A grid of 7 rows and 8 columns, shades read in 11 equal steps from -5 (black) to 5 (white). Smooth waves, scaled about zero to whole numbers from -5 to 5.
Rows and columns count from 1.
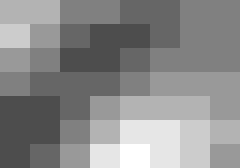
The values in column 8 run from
0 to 2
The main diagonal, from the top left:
2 1 -2 -1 2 4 3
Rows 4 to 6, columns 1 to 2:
0 -1 | -2 -2 | -2 -2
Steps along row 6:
same up up up same down down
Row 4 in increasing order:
-1 -1 -1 0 0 1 1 1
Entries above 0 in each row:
2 2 1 3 5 5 6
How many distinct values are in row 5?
4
